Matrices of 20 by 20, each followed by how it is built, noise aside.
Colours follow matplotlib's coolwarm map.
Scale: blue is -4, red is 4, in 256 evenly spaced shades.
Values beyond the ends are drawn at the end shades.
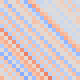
Toeplitz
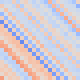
Toeplitz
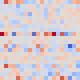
uneven rows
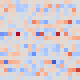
uneven rows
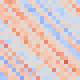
Toeplitz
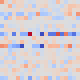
uneven rows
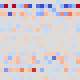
uneven rows
